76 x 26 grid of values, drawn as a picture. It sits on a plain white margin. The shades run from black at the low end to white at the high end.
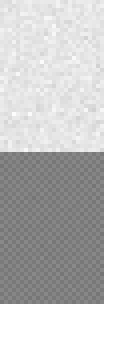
It is made of 2 by 1 panels. Panel 1,1: very high, fine-grained, faint in contrast. Panel 2,1: middling, checkered, faint in contrast.
